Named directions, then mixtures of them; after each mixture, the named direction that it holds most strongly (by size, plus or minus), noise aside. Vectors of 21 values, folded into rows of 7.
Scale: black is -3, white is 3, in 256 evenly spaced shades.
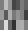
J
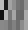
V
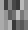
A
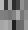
A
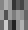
J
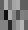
A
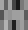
J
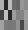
V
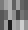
A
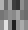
J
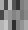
V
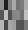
J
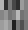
A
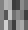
J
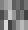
J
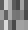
J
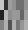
V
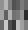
J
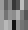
A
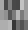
A
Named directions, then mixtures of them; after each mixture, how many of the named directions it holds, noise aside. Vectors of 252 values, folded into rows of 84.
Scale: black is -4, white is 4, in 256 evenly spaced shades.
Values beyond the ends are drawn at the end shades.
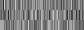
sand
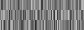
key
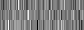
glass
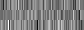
two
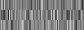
two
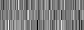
one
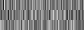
one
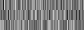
one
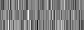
two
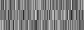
two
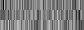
two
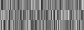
one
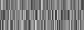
one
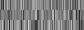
three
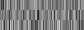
three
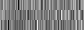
two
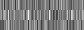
two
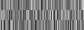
one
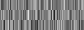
two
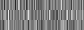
two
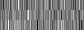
one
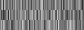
two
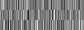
two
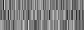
one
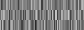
one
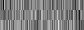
two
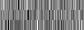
one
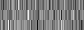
one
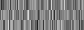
two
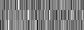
three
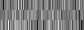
two
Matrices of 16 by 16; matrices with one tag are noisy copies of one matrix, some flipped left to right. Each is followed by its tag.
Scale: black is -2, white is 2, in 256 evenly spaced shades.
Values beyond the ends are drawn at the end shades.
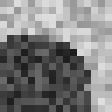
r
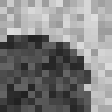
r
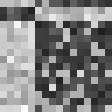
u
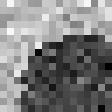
r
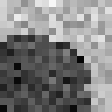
r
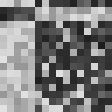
u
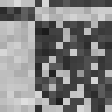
u
